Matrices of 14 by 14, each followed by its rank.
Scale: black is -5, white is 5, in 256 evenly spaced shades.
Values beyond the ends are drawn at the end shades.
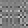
two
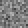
full rank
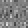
three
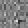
three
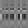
one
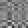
two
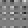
one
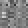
three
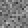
full rank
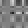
one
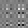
one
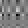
one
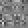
three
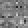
three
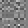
two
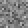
full rank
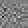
three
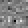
three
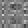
two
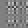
one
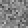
full rank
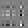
one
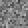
full rank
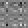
two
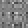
two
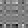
one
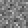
full rank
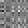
two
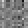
two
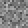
full rank
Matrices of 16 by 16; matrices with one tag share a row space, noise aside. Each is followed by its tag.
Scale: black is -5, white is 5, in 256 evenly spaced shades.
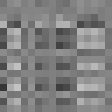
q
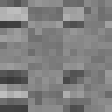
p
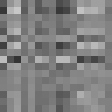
q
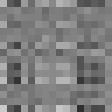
q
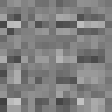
q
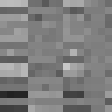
p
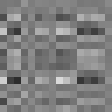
q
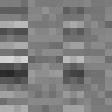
p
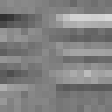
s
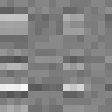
p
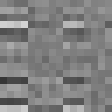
p
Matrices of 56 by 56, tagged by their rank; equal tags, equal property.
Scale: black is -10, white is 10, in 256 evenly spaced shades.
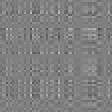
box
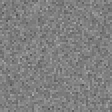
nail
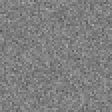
nail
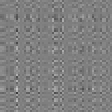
box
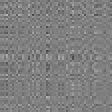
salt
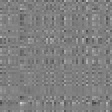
salt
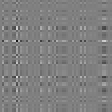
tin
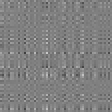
box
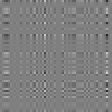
tin
